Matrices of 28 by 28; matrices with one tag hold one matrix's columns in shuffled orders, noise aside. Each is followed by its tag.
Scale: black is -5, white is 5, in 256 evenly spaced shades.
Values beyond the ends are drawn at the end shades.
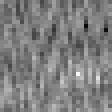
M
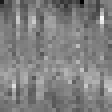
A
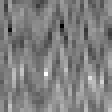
M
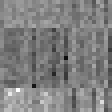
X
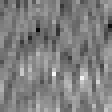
M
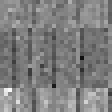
X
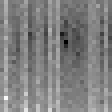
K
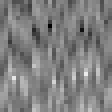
M
